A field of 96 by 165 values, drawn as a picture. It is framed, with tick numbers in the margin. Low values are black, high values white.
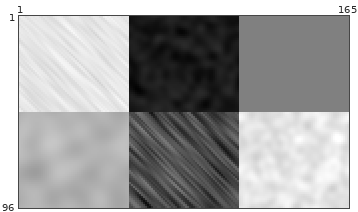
The table splits into 2 rows of 3 panels. Panel 1,1: very high, slanting down to the right, faint in contrast. Panel 1,2: very low, blotchy, faint in contrast. Panel 1,3: middling, flat. Panel 2,1: high, smooth, faint in contrast. Panel 2,2: low, slanting down to the right. Panel 2,3: very high, blotchy, faint in contrast.
